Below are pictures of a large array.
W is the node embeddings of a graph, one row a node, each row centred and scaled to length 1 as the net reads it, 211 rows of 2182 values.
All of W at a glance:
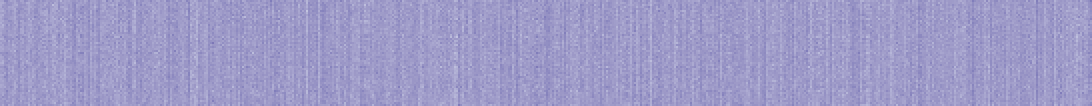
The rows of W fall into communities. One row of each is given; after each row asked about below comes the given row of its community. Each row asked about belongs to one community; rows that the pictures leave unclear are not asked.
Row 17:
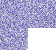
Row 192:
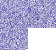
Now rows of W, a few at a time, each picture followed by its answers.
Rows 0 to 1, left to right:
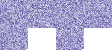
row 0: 192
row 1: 17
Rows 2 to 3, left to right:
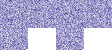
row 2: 17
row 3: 17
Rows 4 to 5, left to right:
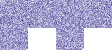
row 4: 192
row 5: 17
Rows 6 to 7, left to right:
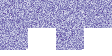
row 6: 17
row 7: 192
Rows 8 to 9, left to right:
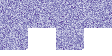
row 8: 192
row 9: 17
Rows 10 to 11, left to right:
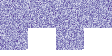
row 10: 17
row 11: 192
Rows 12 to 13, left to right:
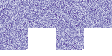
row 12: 192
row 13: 17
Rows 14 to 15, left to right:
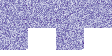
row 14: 17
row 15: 192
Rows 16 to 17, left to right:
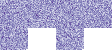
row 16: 192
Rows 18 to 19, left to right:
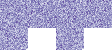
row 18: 17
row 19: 17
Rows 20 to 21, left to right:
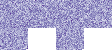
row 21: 192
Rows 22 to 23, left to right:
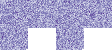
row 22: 192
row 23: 192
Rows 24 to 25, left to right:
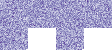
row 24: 192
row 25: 17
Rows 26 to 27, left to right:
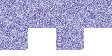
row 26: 17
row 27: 192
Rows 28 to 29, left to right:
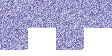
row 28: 192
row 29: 192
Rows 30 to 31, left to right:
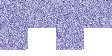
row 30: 17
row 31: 192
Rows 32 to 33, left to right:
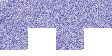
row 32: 192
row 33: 192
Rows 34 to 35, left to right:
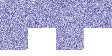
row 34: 192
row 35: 17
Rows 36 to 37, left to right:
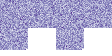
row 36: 17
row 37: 17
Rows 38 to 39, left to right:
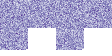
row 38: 17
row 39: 17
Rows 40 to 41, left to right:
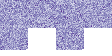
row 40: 192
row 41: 192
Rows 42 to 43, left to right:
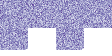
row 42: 192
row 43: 192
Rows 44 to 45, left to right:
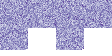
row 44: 192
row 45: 17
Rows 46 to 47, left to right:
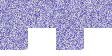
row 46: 192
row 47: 192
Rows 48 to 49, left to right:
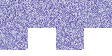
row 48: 17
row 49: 17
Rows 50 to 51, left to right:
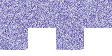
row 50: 17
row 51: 192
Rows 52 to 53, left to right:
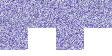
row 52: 192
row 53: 192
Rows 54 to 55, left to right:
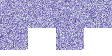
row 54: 192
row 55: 17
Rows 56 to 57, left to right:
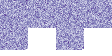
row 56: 192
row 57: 17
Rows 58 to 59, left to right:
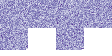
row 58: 192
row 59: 192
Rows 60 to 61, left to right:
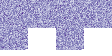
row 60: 192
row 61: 192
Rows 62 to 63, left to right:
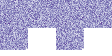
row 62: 192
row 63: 17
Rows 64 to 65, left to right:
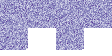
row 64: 192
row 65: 192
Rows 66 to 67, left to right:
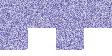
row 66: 192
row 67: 17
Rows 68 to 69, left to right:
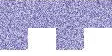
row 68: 17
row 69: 192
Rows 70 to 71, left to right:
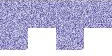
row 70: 17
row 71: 17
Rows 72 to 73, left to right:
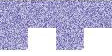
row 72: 17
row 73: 17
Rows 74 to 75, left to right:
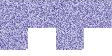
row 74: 17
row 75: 17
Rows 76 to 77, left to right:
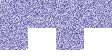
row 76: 192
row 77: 192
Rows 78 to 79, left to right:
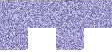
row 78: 192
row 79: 17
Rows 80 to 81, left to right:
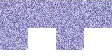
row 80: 17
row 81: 17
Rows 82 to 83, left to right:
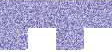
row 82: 17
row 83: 192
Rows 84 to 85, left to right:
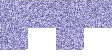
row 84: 192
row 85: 17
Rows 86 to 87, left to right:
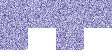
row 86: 192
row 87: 192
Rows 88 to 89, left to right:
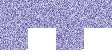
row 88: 17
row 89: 192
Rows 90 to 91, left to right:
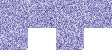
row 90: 17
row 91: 17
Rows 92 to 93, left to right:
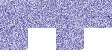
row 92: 192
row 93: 192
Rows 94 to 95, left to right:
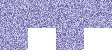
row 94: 17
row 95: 192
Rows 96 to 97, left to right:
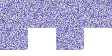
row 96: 192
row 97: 192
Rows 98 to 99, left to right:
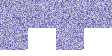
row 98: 17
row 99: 17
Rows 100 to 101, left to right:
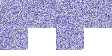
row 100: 192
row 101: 192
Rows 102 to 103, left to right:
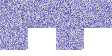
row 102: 17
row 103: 17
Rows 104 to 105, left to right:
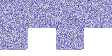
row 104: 17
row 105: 17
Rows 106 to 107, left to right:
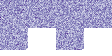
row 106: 17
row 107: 17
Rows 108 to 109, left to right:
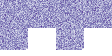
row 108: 17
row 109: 17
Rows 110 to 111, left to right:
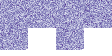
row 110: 192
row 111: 192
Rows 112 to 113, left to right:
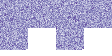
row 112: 17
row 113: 17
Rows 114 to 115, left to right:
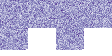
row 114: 17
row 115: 192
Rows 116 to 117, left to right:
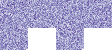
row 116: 192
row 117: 17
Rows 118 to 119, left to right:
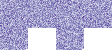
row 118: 192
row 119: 17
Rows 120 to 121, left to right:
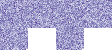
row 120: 192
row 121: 192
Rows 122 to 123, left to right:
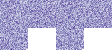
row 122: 17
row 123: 17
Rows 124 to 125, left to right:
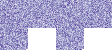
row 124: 192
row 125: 17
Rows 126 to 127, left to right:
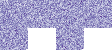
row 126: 192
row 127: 192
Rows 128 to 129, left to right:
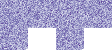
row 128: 192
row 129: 192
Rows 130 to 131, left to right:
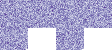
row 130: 17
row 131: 192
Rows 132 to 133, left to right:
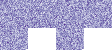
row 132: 17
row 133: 17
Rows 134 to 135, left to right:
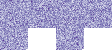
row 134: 17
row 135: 17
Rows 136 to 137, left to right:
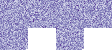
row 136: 192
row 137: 17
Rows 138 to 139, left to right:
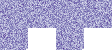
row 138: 192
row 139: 17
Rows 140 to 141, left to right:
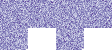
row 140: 17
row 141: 17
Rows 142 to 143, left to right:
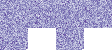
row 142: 17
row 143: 192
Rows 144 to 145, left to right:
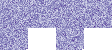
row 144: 192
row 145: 17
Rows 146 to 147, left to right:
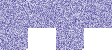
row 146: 17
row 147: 17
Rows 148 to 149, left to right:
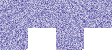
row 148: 192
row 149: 17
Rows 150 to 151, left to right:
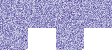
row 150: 17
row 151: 17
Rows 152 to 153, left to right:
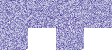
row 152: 17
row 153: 17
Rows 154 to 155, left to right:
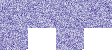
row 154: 192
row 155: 17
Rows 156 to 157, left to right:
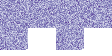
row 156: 17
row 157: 192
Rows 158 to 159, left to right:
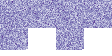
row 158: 192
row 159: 17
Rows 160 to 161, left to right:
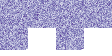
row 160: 192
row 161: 192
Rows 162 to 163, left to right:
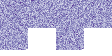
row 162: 17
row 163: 192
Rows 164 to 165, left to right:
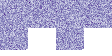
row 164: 192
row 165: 192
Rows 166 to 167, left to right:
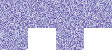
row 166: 17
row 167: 17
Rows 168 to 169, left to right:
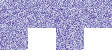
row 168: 192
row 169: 192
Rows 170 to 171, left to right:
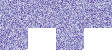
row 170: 192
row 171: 17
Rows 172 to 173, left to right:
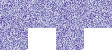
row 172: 192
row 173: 192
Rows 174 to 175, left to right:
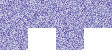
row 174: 192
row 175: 192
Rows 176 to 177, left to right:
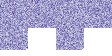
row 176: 17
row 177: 17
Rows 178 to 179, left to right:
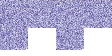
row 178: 192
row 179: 192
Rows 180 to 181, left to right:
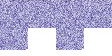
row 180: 17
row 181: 17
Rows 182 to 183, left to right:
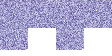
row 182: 17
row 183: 17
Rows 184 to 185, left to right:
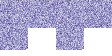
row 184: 192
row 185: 17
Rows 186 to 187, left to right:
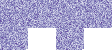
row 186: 192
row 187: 17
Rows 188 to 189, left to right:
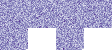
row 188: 17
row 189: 17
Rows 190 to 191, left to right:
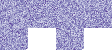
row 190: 192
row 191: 17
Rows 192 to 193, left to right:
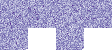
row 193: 17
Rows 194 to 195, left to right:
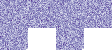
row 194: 17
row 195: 17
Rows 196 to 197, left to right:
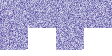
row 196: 192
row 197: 17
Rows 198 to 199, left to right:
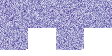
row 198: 17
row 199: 17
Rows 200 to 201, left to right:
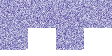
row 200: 17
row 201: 192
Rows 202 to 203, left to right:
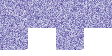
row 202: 192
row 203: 17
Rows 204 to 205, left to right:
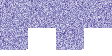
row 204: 17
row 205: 192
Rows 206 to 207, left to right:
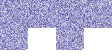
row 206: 17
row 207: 17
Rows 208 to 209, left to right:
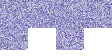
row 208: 17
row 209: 17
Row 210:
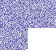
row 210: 17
